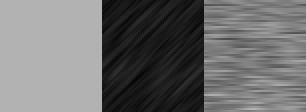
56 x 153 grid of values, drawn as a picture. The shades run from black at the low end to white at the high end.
It is made of 1 by 3 panels. Panel 1,1: high, flat. Panel 1,2: very low, slanting up to the right, faint in contrast. Panel 1,3: middling, streaked across.
